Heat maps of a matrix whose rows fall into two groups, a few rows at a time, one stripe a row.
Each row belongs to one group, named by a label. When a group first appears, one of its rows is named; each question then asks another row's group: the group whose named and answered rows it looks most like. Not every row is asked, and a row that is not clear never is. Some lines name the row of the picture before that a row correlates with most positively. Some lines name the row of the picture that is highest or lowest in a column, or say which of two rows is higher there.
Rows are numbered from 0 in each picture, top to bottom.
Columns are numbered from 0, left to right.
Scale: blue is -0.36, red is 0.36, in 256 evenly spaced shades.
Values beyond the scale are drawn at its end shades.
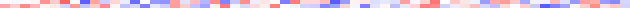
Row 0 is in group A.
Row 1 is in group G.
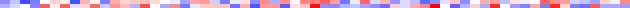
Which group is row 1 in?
A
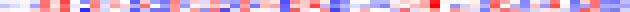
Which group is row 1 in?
A
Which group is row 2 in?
A
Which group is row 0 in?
A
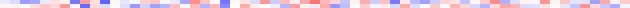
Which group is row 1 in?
A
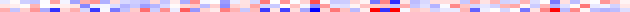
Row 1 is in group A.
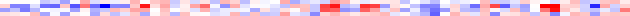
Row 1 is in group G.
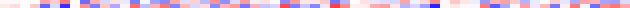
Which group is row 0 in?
A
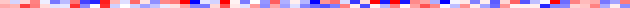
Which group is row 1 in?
G
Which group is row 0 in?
G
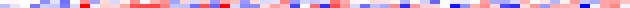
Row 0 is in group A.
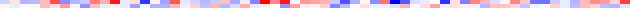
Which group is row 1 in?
A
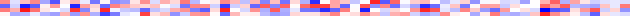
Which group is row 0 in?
G
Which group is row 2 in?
G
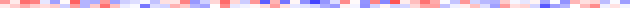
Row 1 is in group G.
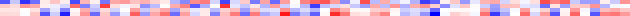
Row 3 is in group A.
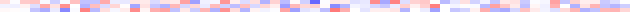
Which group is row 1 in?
A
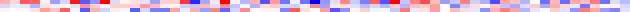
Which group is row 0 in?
G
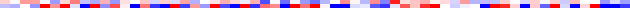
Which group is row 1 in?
A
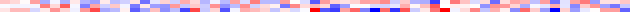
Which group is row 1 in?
A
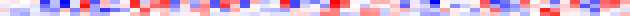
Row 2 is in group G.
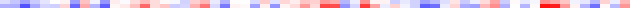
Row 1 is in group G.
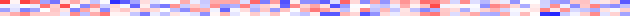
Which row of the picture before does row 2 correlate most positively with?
0
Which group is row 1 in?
A
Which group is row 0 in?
G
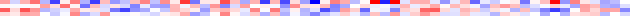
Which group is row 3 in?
G
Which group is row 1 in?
A
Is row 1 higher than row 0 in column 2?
No
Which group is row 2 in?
G
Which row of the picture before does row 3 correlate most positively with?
0
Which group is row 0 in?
G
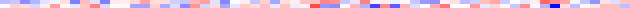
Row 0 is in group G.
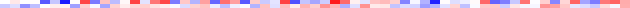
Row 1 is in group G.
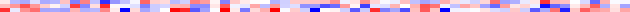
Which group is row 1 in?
G
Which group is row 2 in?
G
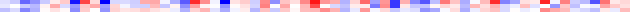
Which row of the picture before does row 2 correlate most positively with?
0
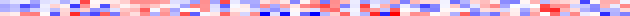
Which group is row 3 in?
G
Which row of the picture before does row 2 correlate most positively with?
2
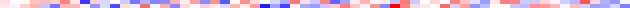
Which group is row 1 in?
G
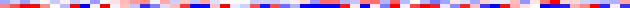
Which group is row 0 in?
G
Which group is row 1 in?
G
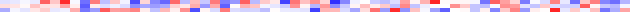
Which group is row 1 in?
A
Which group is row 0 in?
A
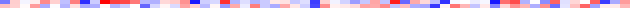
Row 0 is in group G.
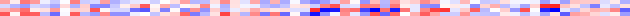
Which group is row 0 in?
G
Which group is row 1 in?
G
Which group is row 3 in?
G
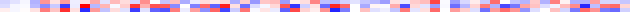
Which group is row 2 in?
A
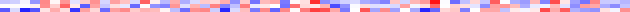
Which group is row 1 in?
A
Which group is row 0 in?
A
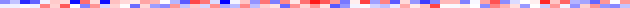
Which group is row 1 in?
A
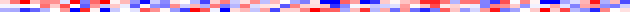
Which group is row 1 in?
A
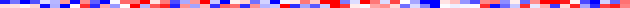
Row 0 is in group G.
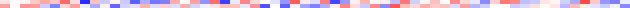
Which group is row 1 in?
G
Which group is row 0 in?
A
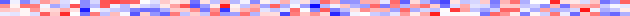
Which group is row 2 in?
A
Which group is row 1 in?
G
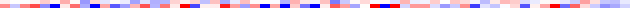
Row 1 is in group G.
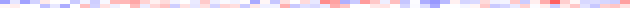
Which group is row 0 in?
G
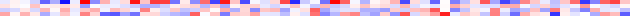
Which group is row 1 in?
A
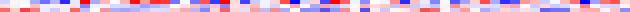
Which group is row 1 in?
A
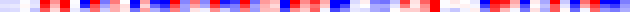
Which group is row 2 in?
A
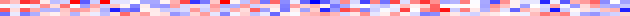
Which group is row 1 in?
A
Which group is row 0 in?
G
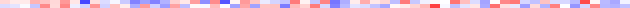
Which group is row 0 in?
A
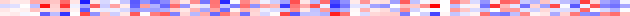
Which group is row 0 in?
A
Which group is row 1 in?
A
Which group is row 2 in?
A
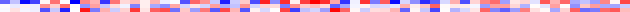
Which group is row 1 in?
A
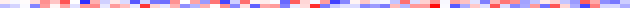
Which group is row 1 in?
A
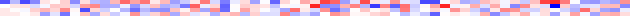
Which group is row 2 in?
A
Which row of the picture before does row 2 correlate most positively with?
0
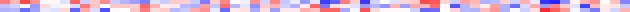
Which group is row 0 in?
G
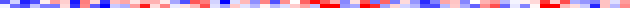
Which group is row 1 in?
G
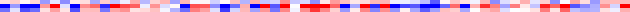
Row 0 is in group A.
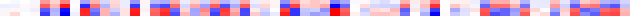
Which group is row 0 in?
A
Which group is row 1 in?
A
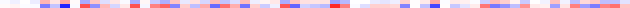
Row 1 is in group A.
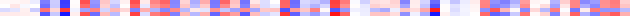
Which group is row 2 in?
A
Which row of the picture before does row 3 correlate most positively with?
1
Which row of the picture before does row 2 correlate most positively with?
0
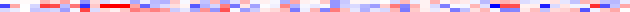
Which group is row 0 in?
A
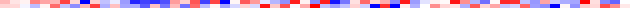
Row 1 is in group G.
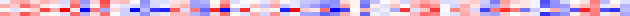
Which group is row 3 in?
G
